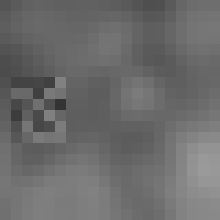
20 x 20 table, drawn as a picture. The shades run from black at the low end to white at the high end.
The ninth with the highest average is the bottom right. There is an overall slope up to the bottom right. In the middle left lies a patch that is rougher than the rest. The middle left is the roughest part. No single row or column stands out from its neighbours. The halves do not mirror each other. The field is mottled with small blotches.
